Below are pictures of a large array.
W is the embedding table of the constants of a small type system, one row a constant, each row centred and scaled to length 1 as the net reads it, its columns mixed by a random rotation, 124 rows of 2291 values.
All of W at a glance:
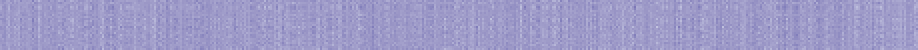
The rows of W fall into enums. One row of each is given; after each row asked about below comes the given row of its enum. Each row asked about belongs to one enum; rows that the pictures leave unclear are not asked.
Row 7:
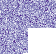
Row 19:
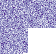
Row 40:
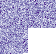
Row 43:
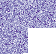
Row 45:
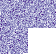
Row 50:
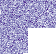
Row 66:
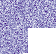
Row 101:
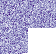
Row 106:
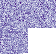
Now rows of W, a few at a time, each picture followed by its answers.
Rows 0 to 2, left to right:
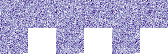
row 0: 45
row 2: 40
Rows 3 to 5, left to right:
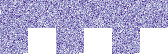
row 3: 50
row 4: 19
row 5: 101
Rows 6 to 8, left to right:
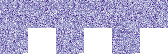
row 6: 7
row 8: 106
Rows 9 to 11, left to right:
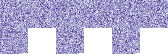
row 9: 106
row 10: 43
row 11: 7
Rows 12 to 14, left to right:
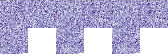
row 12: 66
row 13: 40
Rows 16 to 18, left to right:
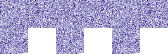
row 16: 40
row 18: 40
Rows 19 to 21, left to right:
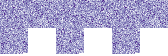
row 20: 7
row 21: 19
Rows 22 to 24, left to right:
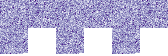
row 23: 43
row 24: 40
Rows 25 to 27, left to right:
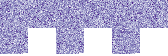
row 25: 43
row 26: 19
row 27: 106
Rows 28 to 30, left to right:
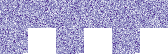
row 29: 66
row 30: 19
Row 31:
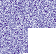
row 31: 66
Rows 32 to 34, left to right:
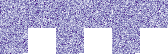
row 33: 43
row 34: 50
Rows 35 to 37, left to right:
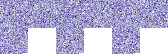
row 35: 101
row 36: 50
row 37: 43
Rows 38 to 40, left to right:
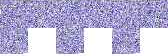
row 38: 50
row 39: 66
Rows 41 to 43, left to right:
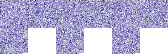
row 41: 40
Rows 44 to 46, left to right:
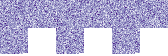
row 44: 66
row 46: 19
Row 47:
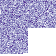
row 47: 50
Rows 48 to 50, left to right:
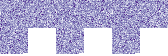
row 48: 45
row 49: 7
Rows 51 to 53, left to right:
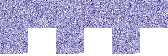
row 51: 19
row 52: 40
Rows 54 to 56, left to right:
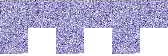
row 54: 40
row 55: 43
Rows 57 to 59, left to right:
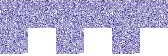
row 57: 7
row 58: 7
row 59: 45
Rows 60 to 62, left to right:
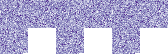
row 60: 7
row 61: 43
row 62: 50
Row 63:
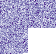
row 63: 40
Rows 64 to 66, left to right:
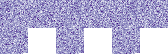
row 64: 43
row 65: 66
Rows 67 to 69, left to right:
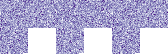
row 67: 45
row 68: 7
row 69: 45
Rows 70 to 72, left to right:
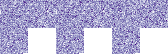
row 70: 50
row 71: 50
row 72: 43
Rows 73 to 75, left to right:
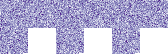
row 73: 45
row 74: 19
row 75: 7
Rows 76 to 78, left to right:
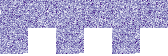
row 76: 50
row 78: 40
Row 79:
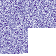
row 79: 66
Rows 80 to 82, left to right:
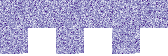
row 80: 66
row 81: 66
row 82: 40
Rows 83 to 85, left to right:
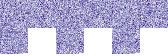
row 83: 106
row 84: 19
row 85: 40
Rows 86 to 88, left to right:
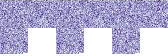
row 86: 19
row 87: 19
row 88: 7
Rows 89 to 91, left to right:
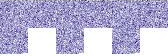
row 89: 43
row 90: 7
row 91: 40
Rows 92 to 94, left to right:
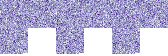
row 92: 7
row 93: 45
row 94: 19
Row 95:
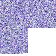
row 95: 66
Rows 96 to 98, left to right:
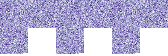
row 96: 43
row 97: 66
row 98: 43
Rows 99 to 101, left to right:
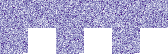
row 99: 19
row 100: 50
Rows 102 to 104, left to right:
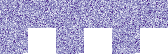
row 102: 7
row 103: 66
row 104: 40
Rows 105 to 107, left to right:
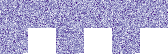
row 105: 7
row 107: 45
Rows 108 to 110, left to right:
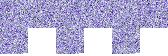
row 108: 43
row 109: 66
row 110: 40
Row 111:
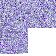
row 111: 106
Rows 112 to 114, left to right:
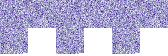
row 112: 19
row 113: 66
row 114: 19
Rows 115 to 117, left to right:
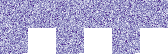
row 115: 101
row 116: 43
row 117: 7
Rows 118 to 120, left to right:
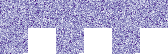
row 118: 40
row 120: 43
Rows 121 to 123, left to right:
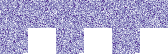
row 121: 7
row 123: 19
